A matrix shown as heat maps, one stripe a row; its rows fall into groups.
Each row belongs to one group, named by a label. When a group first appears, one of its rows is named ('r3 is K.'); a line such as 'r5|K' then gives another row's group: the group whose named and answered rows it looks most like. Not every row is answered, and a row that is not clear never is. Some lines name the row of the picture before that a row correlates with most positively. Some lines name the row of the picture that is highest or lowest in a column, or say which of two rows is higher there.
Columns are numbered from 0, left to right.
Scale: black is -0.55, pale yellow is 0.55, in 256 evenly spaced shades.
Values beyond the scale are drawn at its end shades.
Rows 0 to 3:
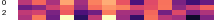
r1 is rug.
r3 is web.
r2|web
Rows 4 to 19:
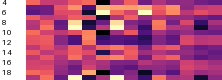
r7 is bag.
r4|bag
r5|rug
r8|web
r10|bag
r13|web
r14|bag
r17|bag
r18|bag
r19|web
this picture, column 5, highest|6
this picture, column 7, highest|5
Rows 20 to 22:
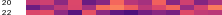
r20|web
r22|bag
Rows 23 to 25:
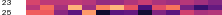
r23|bag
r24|web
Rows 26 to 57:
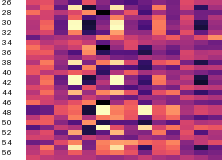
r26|bag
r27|web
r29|web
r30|web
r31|web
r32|web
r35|bag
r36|bag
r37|bag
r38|web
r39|bag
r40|bag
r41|web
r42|web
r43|bag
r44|web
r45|bag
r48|rug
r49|web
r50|bag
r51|rug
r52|web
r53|bag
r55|web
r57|bag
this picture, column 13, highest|33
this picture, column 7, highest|54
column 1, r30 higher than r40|Yes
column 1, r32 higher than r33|Yes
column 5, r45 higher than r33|No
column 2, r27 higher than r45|No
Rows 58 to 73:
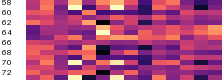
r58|web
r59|web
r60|bag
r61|web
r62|bag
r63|rug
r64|rug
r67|bag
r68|bag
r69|bag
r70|web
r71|bag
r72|bag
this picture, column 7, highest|65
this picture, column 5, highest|64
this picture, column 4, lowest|73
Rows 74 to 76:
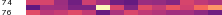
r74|bag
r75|rug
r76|bag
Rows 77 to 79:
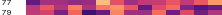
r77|rug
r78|web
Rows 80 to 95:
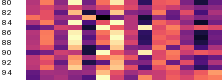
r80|web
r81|web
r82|web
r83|bag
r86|web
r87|web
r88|web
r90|rug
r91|web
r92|web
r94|rug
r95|rug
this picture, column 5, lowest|83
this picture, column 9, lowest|83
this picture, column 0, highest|83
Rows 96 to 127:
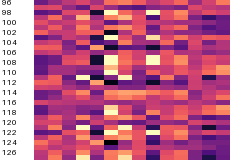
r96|rug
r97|bag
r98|rug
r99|web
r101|web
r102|bag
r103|rug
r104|web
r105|bag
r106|web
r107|rug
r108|rug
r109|rug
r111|web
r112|bag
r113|bag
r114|rug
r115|rug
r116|bag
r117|rug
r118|rug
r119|web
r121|web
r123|web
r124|bag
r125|bag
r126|web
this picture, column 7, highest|114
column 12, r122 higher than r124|Yes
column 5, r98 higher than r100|Yes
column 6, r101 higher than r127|No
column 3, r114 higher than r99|No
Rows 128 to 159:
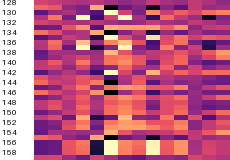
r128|bag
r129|bag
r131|web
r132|bag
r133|rug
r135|rug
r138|rug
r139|rug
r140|web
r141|web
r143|bag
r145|rug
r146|bag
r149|web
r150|rug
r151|web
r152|rug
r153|rug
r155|bag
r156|rug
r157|rug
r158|rug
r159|bag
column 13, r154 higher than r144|Yes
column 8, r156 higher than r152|Yes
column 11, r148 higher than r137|No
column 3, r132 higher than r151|No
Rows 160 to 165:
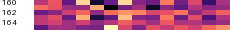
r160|web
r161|bag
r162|rug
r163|web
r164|web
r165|rug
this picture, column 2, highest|162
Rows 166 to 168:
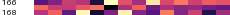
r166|rug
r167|bag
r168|web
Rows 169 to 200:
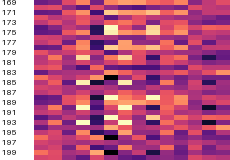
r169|rug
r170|bag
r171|rug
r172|bag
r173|web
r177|web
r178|rug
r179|bag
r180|web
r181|web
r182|bag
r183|rug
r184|bag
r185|web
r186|bag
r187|web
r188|rug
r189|rug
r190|web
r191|web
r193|web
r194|rug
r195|web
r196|bag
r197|bag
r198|web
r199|bag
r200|bag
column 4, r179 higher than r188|Yes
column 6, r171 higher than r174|Yes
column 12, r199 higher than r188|No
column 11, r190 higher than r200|No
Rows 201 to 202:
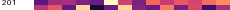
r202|web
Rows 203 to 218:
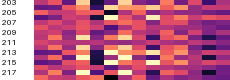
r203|web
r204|rug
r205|bag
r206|rug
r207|web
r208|bag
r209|web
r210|web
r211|bag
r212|web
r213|rug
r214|web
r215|rug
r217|web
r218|bag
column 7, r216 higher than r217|Yes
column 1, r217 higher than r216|Yes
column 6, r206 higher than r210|No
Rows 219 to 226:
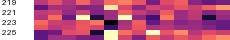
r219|web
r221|web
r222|web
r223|bag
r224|bag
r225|rug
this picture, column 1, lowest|225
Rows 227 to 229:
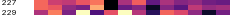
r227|bag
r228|bag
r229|web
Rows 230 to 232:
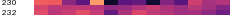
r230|bag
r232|bag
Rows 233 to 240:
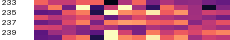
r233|bag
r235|rug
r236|bag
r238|bag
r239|rug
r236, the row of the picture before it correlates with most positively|232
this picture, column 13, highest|239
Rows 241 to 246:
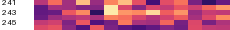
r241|web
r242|rug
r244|rug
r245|web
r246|bag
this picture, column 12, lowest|241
